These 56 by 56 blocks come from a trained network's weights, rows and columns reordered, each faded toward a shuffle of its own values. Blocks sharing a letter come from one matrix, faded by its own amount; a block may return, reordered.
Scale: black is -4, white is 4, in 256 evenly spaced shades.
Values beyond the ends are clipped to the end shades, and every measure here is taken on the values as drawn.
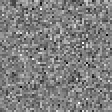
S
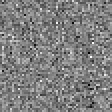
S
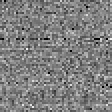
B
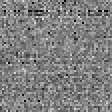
B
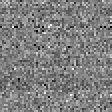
B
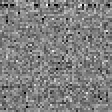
B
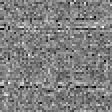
B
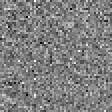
S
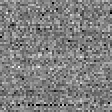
B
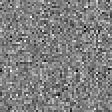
S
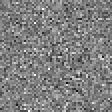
S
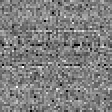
B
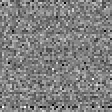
B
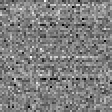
B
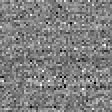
B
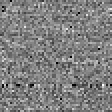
B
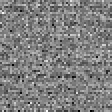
B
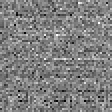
B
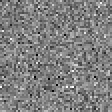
S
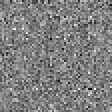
S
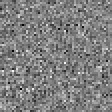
S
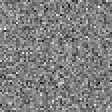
S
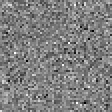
S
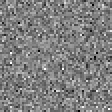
S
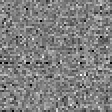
B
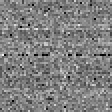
B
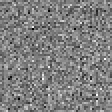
S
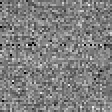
B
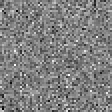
S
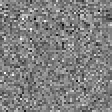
S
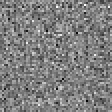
S
